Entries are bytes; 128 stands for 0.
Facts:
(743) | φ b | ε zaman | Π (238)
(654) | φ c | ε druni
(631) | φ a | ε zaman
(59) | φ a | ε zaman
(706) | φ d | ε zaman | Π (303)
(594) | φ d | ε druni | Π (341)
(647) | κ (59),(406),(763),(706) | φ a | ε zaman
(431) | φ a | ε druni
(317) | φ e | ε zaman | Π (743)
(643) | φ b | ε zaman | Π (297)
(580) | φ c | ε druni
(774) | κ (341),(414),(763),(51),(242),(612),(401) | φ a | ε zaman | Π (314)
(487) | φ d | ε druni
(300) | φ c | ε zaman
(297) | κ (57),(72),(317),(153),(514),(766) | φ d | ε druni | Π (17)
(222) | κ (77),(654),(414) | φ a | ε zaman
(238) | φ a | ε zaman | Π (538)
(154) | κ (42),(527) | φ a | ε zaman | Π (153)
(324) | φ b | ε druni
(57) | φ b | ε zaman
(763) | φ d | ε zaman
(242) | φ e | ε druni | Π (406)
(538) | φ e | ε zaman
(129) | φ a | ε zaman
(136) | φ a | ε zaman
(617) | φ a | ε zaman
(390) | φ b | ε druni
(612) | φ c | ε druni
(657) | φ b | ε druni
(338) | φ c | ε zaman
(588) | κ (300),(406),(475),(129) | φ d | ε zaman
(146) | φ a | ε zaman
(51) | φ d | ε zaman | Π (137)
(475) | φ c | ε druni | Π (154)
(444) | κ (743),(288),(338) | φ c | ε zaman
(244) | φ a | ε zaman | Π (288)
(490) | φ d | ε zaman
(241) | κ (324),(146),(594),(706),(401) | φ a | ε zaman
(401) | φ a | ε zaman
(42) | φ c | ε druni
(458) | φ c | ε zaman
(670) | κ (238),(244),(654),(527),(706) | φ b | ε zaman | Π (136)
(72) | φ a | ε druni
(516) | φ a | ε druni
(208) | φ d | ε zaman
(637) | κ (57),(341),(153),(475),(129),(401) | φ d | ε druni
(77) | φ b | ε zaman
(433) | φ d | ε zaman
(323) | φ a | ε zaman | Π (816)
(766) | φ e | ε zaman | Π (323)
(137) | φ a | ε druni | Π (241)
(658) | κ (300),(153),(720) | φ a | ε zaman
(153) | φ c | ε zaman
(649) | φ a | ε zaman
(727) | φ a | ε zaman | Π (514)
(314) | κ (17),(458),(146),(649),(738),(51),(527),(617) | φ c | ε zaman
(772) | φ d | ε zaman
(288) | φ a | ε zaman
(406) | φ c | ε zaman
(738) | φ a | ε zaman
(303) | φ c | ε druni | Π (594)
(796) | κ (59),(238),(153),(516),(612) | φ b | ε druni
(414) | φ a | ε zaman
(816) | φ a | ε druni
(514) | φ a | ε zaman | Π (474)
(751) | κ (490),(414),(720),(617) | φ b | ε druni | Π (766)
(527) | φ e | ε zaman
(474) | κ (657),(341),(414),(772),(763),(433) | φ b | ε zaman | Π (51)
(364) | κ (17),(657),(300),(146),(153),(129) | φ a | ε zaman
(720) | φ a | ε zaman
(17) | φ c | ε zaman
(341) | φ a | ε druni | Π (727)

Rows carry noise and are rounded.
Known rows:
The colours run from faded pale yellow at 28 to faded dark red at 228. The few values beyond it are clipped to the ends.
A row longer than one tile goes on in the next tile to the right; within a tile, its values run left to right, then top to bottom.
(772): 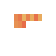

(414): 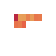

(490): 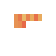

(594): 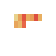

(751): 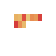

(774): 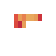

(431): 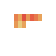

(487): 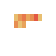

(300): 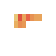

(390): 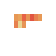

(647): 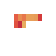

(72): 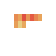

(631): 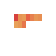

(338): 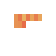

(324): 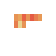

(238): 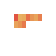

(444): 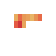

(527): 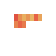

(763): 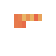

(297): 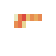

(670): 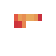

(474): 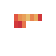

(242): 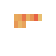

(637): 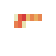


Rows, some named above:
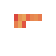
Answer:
(77)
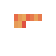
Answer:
(643)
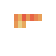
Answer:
(816)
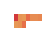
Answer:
(617)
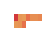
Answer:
(617)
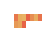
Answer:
(743)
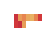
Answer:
(222)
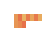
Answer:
(208)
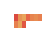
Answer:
(77)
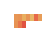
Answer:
(706)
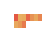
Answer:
(323)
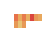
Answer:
(137)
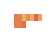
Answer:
(763)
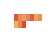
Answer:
(514)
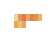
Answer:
(475)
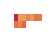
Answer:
(414)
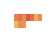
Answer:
(129)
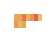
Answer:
(242)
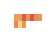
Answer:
(657)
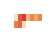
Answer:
(637)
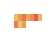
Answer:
(612)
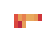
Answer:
(774)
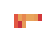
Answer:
(154)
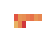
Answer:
(727)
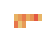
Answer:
(42)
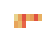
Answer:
(594)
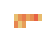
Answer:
(580)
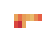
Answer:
(314)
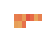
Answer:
(57)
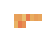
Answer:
(766)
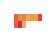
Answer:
(241)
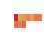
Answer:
(414)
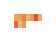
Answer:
(654)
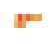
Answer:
(153)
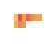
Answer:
(300)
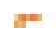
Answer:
(475)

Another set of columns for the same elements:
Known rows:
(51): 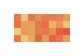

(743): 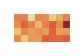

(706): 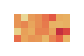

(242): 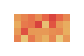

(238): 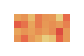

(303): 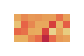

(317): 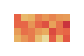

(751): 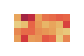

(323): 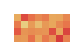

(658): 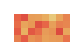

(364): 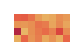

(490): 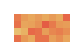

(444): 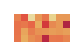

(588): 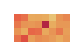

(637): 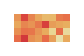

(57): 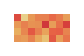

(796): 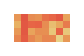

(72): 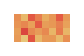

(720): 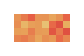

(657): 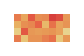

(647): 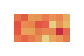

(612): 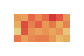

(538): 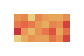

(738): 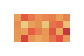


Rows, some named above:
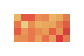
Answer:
(323)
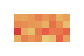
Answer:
(244)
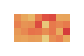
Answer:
(527)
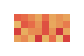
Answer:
(474)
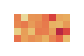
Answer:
(706)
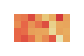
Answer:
(297)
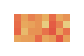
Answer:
(617)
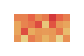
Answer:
(242)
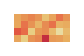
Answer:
(487)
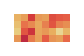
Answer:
(475)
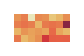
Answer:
(743)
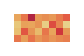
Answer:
(341)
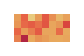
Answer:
(670)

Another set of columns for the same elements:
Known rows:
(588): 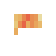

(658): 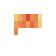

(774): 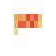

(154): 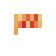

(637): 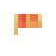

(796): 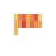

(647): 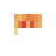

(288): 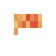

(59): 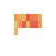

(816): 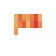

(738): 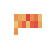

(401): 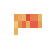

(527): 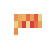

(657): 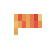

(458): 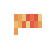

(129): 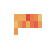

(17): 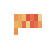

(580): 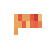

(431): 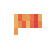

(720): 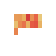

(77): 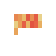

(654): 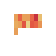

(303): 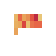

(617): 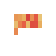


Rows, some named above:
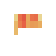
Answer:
(637)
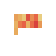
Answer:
(323)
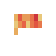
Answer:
(242)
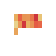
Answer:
(594)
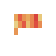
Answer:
(487)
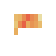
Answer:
(588)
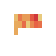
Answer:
(475)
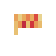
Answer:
(670)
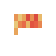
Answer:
(238)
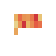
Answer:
(594)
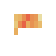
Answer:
(588)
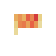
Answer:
(474)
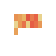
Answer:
(538)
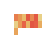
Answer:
(77)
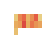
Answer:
(796)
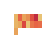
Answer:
(303)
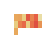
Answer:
(766)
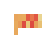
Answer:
(444)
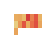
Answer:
(727)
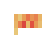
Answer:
(241)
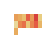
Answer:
(51)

